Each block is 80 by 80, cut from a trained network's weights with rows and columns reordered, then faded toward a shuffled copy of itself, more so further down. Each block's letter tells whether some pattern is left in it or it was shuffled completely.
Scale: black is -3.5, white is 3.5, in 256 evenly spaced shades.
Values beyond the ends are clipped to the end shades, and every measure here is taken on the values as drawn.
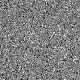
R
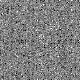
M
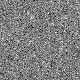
R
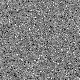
R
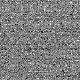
M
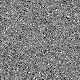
R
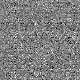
M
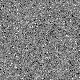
R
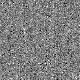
M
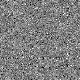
M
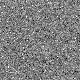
R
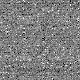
M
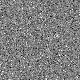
R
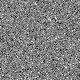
R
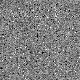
M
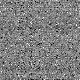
M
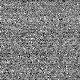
M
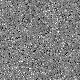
R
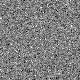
R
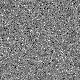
R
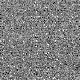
M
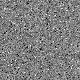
R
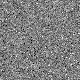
R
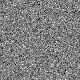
R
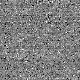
M
